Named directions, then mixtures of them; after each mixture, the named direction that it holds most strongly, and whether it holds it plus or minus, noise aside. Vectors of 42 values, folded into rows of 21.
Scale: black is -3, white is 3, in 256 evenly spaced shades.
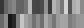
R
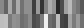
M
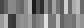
R, plus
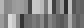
R, minus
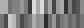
R, minus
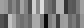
M, minus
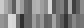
R, minus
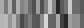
M, plus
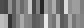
M, plus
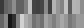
R, plus
